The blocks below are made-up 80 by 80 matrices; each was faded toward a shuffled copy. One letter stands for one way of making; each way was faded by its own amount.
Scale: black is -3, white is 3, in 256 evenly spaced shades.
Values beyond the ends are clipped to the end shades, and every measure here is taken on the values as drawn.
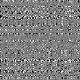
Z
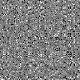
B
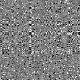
B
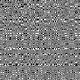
Z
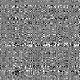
Z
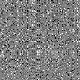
B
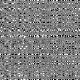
Z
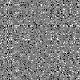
B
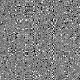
B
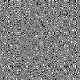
B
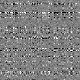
Z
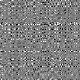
Z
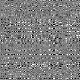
Z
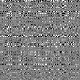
Z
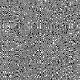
B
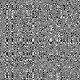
B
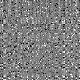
B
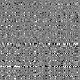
Z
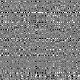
Z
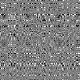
Z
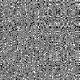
B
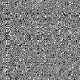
B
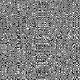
B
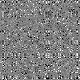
B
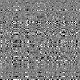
Z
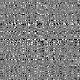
Z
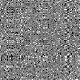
B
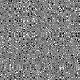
B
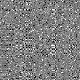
B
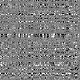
Z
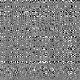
Z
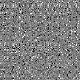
B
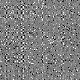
B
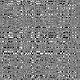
Z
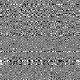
Z
